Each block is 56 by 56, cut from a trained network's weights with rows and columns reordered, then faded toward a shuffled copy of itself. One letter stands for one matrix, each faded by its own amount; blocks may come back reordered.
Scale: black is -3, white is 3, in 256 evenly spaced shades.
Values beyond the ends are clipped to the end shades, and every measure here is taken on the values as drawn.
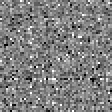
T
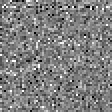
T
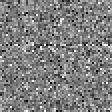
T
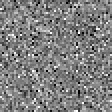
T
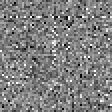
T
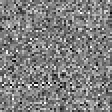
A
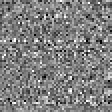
A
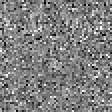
T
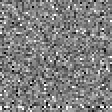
T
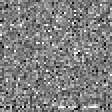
T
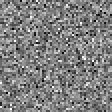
T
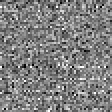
A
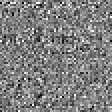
A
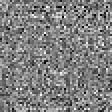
A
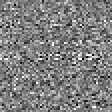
A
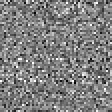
A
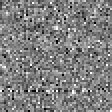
T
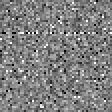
T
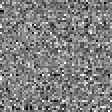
A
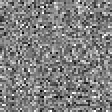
A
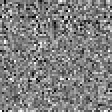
A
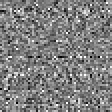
A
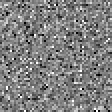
T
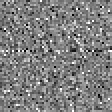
T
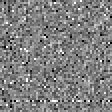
T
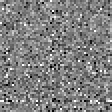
T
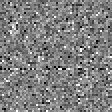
T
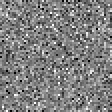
T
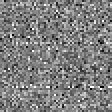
A
